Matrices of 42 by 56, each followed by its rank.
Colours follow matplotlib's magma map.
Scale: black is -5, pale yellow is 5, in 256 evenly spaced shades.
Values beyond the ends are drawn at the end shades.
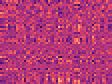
five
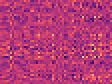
five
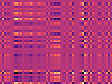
one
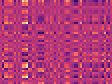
two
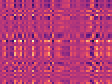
two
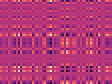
one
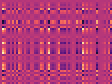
one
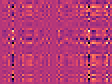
two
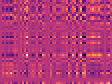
two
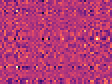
five
